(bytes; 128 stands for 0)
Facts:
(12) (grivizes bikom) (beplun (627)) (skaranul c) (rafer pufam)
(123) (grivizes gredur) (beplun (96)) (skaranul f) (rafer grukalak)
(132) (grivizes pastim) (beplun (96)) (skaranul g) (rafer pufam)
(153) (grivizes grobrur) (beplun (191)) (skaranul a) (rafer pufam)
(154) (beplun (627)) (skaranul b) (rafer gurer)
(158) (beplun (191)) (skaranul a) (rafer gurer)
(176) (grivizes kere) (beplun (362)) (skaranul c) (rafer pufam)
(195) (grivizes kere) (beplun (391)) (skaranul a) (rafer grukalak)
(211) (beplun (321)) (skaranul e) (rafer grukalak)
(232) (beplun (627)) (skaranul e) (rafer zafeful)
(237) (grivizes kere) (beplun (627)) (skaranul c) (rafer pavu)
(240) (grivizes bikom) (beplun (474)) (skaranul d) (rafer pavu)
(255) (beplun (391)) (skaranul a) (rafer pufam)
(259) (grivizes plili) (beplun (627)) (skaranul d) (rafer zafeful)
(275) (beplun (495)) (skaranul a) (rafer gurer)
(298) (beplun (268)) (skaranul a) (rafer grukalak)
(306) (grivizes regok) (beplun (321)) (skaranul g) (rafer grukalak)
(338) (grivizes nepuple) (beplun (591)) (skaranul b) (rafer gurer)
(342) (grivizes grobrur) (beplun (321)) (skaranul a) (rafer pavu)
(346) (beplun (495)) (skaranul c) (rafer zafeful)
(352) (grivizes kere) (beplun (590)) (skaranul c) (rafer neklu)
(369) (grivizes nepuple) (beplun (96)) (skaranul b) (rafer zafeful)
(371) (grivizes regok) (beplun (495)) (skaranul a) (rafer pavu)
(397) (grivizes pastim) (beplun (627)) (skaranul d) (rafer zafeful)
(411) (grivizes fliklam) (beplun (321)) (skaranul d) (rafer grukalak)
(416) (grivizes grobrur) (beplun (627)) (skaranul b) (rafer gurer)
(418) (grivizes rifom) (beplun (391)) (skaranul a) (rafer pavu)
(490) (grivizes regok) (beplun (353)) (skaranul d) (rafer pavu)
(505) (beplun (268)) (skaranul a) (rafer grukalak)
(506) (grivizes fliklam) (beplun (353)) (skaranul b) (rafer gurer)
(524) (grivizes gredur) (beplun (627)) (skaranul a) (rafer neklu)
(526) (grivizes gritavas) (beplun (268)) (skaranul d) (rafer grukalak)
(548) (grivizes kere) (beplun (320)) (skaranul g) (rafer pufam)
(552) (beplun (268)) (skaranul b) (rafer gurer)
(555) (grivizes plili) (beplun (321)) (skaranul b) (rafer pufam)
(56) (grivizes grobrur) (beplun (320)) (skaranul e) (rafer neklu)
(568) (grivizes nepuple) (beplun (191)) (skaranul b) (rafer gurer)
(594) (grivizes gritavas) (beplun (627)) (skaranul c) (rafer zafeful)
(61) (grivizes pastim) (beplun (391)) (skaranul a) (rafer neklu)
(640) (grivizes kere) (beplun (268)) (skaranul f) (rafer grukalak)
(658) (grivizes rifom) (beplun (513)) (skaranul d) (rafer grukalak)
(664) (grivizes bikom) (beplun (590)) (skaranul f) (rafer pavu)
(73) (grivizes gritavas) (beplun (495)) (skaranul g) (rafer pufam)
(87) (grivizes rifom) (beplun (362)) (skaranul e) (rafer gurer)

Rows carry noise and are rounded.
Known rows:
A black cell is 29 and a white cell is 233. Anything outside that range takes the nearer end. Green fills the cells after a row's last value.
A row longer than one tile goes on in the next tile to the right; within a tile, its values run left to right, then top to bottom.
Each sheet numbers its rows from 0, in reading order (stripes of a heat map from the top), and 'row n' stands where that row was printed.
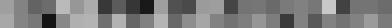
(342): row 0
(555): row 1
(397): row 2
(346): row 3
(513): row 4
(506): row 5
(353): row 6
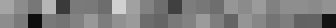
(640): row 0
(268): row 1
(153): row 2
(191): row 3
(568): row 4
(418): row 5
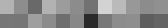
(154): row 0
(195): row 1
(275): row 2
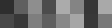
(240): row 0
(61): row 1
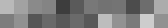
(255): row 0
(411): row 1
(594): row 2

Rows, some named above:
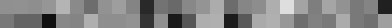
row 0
(418)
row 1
(416)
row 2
(132)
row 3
(12)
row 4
(12)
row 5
(524)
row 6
(56)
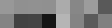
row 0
(664)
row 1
(306)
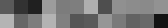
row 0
(397)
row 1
(87)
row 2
(418)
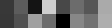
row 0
(237)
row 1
(176)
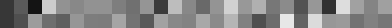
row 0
(237)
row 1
(552)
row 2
(211)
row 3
(416)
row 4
(123)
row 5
(259)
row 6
(524)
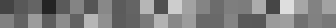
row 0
(490)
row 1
(627)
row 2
(658)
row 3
(153)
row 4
(87)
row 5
(524)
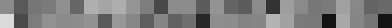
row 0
(232)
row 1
(369)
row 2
(73)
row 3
(548)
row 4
(526)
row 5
(371)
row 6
(342)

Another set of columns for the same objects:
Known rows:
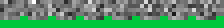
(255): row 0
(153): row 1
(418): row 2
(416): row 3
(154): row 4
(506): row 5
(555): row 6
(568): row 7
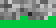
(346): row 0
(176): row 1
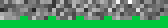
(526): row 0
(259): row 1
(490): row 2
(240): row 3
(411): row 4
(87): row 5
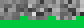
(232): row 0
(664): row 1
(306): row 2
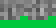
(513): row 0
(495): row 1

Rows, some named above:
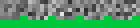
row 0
(232)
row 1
(548)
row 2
(664)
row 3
(123)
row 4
(132)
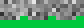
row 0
(352)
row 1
(342)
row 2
(211)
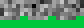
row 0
(195)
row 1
(73)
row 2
(397)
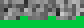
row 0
(259)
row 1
(232)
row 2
(195)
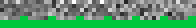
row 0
(658)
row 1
(524)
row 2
(411)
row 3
(411)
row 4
(12)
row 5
(640)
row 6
(237)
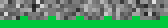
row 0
(371)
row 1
(594)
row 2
(87)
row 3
(56)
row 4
(61)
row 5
(369)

